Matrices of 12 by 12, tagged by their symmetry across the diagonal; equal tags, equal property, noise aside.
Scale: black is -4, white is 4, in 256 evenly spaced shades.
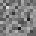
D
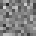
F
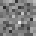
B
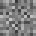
F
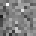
B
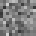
F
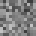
F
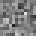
F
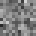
F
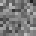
B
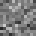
B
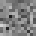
B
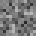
D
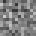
F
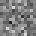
B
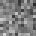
F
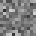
B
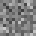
D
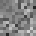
D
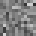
F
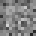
D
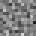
F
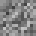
D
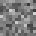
B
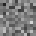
B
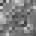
D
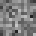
D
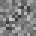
D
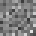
D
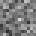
B
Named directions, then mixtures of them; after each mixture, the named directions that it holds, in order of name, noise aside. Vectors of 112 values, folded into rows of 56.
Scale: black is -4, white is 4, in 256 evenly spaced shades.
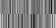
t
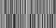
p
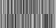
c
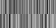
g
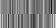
t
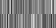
c, t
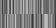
c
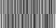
c, t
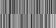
g, t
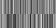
c, p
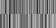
g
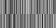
g, p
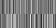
c, p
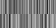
g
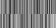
g, t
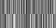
p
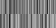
g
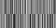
p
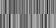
g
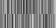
c, p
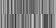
c
